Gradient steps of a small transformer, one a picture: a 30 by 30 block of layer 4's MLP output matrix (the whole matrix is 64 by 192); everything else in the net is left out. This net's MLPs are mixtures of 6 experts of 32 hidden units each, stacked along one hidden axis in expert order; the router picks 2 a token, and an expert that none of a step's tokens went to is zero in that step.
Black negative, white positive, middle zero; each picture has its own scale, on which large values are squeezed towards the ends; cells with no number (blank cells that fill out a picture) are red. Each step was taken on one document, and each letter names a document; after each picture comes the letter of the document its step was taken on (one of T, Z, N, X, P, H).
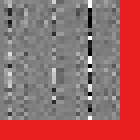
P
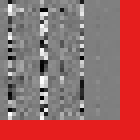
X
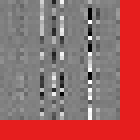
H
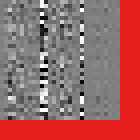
X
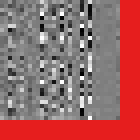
H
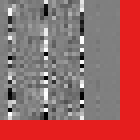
X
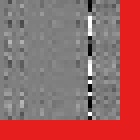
P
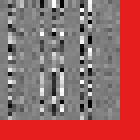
H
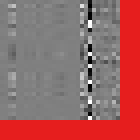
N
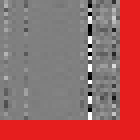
N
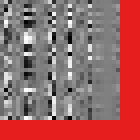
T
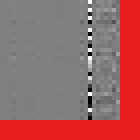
P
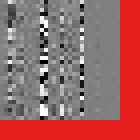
X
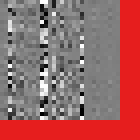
X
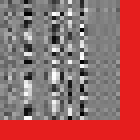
T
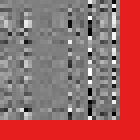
P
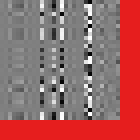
T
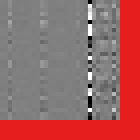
P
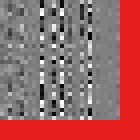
H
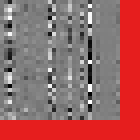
T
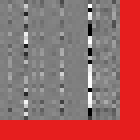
N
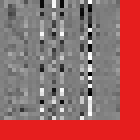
H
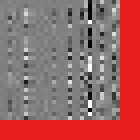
T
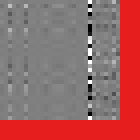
N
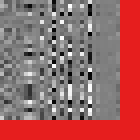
H
